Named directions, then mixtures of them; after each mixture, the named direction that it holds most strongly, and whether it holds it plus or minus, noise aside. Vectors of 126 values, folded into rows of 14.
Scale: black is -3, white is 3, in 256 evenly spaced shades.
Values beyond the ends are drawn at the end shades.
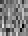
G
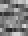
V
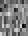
G, plus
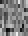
G, plus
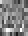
G, minus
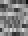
V, minus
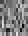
G, plus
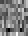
G, plus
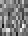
G, minus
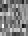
V, minus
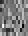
G, plus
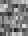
V, plus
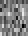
G, plus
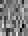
G, plus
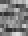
V, plus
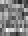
V, minus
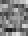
V, plus
